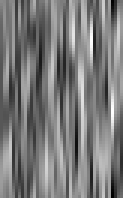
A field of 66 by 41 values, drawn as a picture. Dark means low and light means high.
Average level on the scale: 50%. Grain: streaks running down. Histogram: bell-shaped.
